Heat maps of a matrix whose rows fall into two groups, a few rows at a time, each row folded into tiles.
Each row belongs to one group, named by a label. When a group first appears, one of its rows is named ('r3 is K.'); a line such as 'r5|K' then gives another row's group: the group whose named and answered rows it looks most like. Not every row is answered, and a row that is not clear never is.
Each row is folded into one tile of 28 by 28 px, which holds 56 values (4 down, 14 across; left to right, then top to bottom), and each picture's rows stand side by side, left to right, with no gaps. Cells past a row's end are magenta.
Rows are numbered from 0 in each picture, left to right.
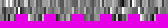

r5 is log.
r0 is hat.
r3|hat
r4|hat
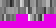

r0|hat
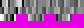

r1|log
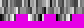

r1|log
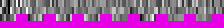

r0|hat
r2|log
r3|log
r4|hat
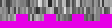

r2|hat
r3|hat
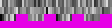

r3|hat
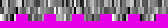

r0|log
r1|hat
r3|hat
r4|log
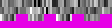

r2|log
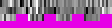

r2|log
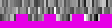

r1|hat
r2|log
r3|log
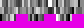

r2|log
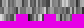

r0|log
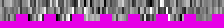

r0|hat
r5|hat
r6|log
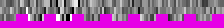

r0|hat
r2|log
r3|hat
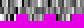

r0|log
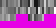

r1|hat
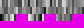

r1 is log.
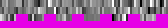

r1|hat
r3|hat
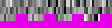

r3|log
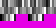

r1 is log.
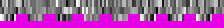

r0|log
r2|hat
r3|hat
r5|log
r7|log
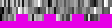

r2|log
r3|hat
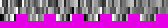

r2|log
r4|log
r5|log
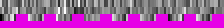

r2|hat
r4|log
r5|log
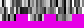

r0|hat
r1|log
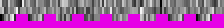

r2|hat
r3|hat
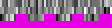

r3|hat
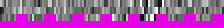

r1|hat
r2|hat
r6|hat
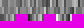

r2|log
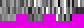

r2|hat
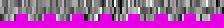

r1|log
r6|log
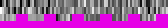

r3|hat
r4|hat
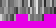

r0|log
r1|hat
